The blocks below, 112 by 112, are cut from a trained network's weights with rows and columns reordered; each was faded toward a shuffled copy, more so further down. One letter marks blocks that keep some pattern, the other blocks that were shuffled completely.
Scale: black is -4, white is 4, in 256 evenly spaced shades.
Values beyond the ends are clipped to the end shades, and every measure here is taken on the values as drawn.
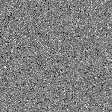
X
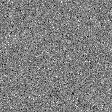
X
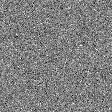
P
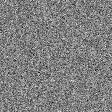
X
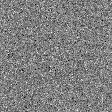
X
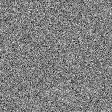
P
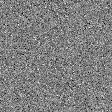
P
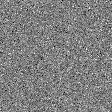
X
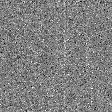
P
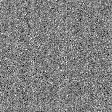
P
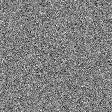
P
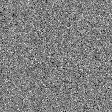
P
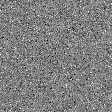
X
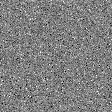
X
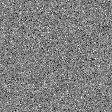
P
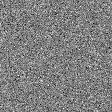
X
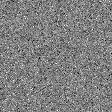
X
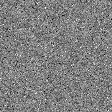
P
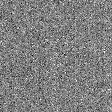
P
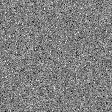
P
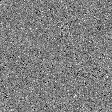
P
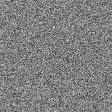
P
